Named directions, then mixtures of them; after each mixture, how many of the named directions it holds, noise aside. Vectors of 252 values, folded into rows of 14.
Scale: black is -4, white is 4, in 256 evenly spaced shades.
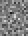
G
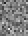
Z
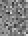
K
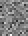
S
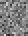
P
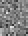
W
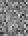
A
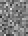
one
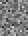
three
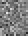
two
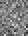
three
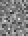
two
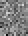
three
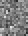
one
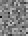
three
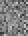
one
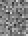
one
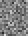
three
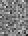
two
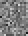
three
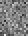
two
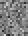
one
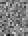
one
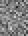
three
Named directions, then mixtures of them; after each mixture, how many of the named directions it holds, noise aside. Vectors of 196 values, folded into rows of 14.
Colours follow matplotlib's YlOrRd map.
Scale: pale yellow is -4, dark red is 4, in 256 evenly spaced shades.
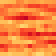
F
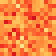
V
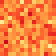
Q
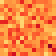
two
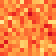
two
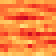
one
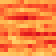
one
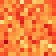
one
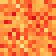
one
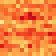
three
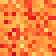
one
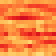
one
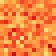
two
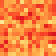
two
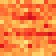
three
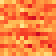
three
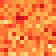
three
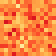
one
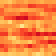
one
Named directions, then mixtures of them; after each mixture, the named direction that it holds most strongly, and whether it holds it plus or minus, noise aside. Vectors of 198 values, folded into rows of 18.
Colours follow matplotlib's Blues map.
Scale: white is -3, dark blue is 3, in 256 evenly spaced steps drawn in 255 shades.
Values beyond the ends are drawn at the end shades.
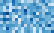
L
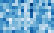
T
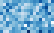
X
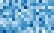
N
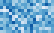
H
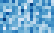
T, plus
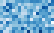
X, plus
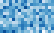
N, plus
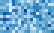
L, plus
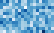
N, minus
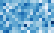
X, minus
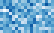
H, plus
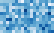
T, minus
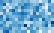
X, minus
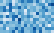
L, minus
